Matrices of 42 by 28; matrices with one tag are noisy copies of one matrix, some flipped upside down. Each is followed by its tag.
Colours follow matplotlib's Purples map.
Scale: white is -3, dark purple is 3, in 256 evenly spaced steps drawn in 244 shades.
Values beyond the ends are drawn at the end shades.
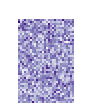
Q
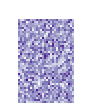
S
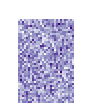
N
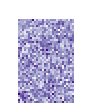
Q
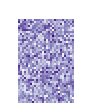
Q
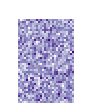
S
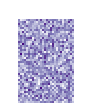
S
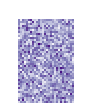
N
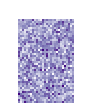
Q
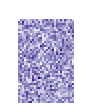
N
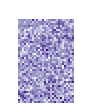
Q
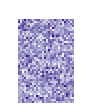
Q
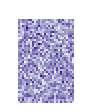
N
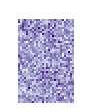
Q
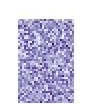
S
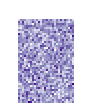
N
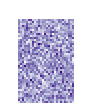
N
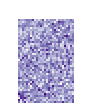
Q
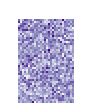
Q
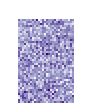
Q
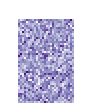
S
